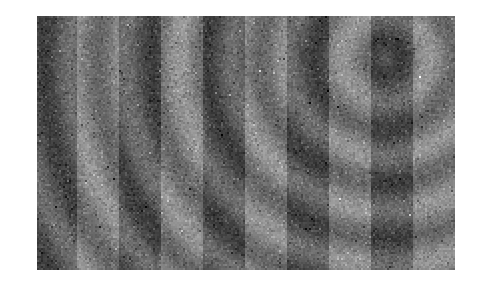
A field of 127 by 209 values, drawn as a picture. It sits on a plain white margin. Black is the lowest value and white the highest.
Average level on the scale: 40%. Rings: centred on the top right. Histogram: bell-shaped. Stripes: upright, repeating 5 times.
